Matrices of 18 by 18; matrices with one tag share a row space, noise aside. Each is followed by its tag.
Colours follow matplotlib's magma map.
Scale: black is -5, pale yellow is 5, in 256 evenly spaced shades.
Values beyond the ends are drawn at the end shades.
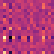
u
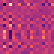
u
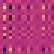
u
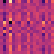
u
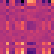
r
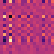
u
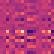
r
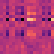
r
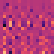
u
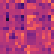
r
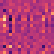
u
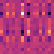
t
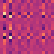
u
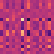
t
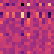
t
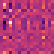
u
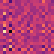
u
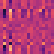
u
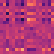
r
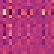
u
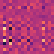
u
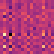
u
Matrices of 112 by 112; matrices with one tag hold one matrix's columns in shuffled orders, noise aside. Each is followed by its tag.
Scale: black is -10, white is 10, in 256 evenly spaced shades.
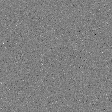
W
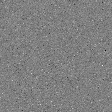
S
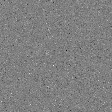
S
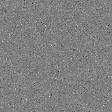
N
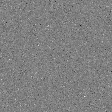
N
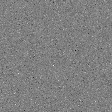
S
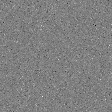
N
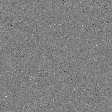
N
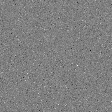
S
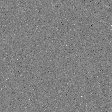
N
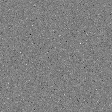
W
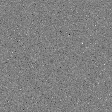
W
